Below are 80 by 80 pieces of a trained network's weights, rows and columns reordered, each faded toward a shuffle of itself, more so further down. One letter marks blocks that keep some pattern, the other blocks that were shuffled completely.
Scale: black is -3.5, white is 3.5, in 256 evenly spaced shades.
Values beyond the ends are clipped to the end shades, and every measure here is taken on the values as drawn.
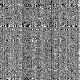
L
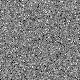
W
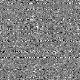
L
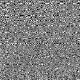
L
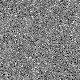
W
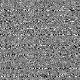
L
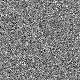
W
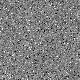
W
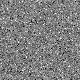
W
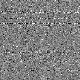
L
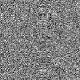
L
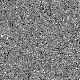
W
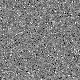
W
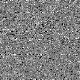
L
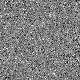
W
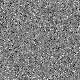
W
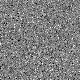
W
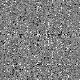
L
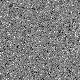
W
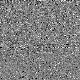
L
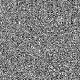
L
